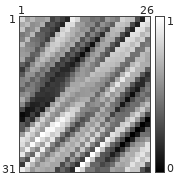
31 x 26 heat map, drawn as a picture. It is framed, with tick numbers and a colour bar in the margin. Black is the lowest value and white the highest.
Slope: none. Grain: diagonal, up to the right. Ninth with the lowest average: middle left. Ninth with the highest average: bottom left.
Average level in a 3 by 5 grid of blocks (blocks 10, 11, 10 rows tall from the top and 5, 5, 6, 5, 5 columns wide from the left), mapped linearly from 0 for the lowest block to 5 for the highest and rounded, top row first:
3 2 1 3 4 / 0 1 3 3 2 / 5 4 3 2 3
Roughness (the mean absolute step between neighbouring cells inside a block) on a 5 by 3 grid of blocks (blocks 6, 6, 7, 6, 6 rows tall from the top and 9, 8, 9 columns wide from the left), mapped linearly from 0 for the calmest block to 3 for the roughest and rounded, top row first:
112
111
001
212
231
